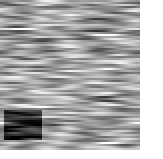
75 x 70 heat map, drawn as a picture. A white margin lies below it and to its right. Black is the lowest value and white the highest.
Odd patch: lower, in the bottom left. Grain: streaks across. Mirror symmetry: none. Ninth with the lowest average: bottom left. Average level on the scale: 60%.
